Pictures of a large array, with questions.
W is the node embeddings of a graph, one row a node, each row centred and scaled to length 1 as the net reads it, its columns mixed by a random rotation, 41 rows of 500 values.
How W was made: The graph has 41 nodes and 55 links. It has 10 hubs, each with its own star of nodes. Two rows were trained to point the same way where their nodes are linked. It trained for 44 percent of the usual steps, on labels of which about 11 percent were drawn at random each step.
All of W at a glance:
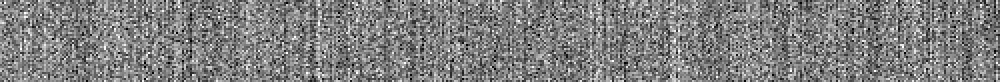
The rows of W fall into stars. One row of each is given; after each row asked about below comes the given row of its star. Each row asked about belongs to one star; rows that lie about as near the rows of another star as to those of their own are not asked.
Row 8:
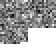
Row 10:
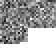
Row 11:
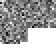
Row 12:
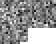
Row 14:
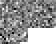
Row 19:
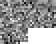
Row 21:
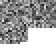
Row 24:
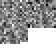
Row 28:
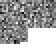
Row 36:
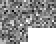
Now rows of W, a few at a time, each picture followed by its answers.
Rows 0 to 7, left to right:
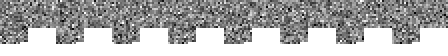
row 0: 14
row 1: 14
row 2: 10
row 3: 14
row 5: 11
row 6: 8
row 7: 28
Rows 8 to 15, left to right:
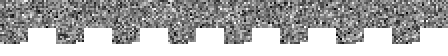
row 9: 36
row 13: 24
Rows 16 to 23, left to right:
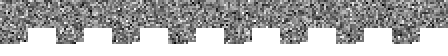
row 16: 12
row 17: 12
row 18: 8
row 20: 8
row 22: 24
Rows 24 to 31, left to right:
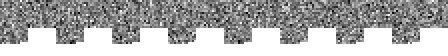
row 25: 28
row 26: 10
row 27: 21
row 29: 19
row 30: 12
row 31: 8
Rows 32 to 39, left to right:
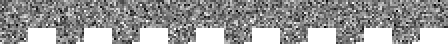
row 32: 10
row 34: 12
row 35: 21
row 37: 24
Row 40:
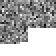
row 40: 14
